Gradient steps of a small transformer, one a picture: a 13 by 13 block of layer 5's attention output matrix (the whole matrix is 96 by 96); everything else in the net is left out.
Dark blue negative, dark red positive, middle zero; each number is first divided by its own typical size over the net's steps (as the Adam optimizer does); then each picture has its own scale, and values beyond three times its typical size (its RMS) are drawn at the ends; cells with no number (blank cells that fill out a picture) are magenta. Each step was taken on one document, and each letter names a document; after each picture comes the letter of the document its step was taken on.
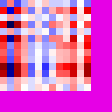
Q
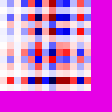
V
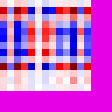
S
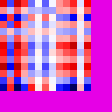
Q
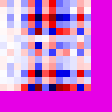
V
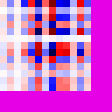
V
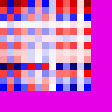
Q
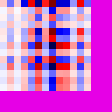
V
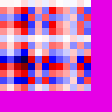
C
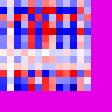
S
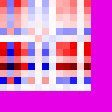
Q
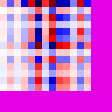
V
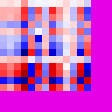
C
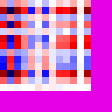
Q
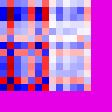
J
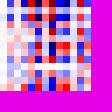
V
